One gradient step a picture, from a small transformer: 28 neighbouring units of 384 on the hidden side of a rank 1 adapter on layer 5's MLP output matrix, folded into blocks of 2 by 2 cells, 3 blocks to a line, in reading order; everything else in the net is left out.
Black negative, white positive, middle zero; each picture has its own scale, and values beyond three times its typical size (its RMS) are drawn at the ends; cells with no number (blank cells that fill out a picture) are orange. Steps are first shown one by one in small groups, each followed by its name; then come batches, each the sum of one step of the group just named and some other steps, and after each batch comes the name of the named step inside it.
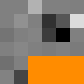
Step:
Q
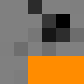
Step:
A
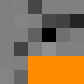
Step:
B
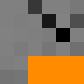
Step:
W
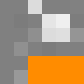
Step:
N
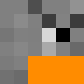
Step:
W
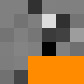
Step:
N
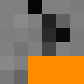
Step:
A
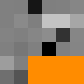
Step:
N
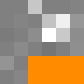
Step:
N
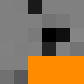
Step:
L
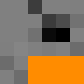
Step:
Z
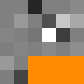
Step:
Z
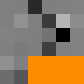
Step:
L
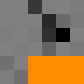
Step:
Z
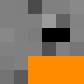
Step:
L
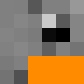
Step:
L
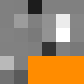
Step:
L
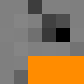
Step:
Z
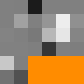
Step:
L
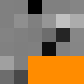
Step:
L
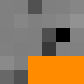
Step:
L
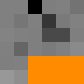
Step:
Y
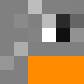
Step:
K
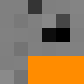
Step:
Y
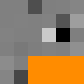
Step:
Y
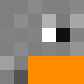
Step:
K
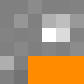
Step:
K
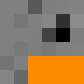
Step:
Y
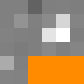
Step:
Y
